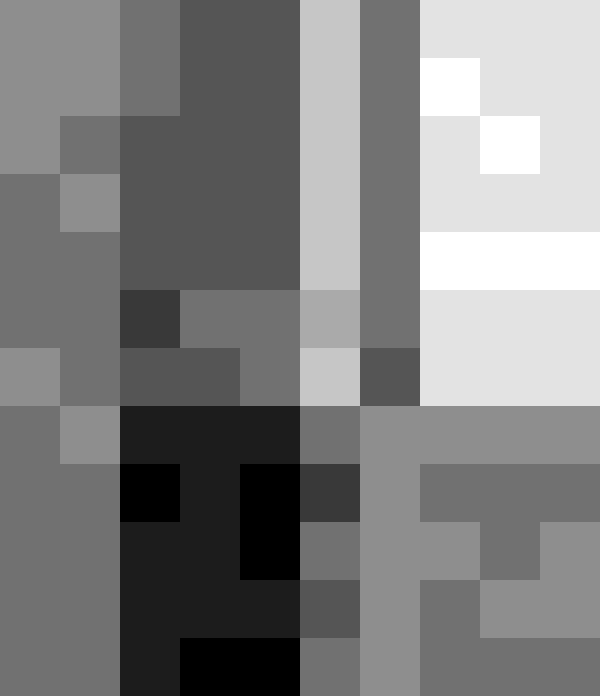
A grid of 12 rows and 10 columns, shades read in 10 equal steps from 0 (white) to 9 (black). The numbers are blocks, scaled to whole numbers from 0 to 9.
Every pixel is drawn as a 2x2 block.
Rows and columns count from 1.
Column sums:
56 56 82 82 83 43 56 28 28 28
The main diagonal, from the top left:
4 4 6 6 6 3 6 4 5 4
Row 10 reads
5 5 8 8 9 5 4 4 5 4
